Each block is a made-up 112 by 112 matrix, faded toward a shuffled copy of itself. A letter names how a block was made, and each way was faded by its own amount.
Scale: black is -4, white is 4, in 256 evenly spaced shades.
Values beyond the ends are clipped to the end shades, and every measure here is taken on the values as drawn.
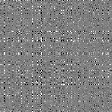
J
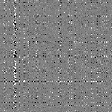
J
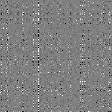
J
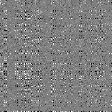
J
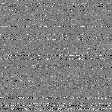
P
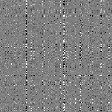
J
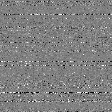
P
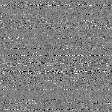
P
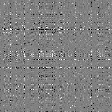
J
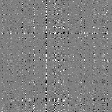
J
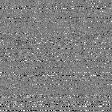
P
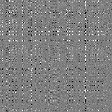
J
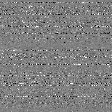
P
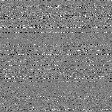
P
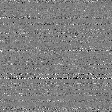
P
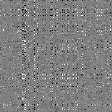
J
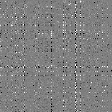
J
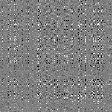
J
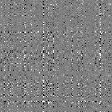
J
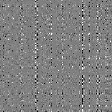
J
